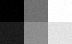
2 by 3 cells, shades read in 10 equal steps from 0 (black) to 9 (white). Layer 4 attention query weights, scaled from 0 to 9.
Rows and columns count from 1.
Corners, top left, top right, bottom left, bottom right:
0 9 1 8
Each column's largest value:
1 5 9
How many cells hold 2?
0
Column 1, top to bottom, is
0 1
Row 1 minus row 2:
-1 -1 1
